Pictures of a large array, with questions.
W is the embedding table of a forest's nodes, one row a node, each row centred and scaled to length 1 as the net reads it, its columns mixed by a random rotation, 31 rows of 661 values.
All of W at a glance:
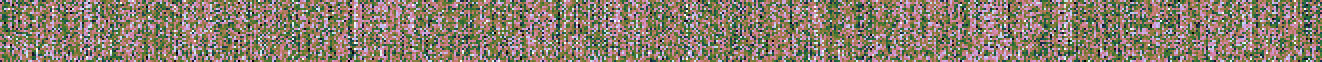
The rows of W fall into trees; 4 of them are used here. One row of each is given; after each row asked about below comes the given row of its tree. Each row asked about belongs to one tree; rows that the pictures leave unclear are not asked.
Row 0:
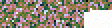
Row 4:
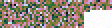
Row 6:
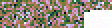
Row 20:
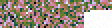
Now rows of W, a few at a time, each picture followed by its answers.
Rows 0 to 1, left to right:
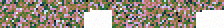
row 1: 6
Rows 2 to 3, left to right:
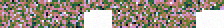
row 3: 0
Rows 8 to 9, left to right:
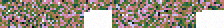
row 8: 0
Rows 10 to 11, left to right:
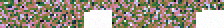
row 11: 0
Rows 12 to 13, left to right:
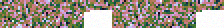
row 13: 0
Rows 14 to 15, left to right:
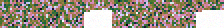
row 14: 6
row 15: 0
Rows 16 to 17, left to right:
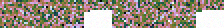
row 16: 6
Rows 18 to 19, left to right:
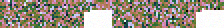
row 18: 4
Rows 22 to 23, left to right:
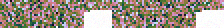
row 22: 20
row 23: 4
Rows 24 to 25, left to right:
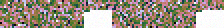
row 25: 20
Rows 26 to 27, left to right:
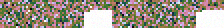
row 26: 20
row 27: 20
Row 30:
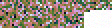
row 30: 6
